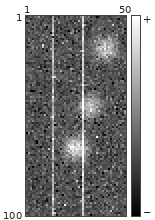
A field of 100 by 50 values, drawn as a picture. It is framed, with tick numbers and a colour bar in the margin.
Columns 14 and 29 differ from the columns beside them. The centre is the ninth with the highest average. The values are skewed, with a long tail toward high values. Three bumps rise from the field.
